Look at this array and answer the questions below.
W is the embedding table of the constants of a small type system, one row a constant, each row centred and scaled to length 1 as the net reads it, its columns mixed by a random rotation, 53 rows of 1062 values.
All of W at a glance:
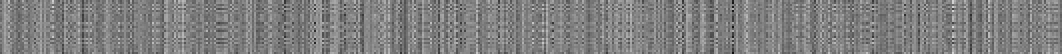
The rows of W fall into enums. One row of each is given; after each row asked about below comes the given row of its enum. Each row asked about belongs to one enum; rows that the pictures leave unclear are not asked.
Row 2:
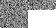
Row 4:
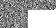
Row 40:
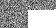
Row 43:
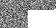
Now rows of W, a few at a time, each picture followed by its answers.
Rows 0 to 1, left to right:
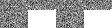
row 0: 40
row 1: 40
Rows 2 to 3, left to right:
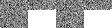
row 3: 40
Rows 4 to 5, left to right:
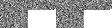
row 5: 43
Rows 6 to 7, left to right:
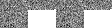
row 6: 40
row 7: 40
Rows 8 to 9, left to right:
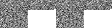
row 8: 43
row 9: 43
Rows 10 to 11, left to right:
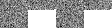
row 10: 40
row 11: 2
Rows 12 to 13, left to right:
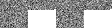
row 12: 40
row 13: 43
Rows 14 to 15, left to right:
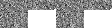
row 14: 4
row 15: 4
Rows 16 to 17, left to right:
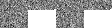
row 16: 40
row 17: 4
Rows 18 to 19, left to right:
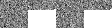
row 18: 2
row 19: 4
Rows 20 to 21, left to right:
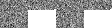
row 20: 40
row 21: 4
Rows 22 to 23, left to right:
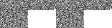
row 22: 43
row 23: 43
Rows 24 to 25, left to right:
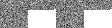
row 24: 43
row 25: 40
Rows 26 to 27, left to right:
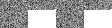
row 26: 40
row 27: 2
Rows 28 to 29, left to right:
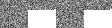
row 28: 40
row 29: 43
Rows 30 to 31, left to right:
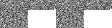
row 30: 43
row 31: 43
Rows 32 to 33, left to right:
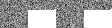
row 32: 40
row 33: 4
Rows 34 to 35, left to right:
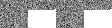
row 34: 4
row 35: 40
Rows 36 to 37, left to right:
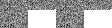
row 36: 40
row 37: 40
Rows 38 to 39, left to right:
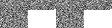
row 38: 43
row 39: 43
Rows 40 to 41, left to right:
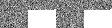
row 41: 4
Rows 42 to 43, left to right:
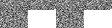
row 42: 43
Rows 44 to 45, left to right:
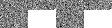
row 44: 4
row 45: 2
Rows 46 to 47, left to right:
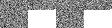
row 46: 2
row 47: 43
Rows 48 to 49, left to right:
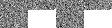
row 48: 4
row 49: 2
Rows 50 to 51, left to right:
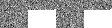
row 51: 4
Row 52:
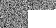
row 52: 2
